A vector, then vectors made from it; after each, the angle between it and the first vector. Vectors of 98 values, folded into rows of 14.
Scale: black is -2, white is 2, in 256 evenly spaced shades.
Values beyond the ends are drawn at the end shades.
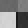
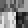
nearly parallel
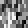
partly aligned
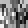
partly aligned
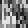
partly aligned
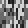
orthogonal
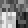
nearly parallel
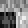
nearly opposite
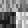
nearly opposite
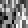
partly opposed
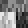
nearly parallel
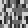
orthogonal
